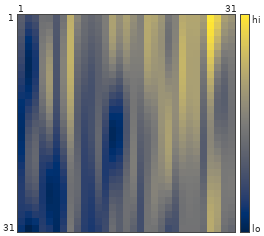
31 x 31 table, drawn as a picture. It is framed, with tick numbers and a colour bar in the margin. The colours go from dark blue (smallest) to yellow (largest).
Grain: streaks running down. Ninth with the highest average: top right. Slope: up to the top right. Ninth with the lowest average: bottom left.
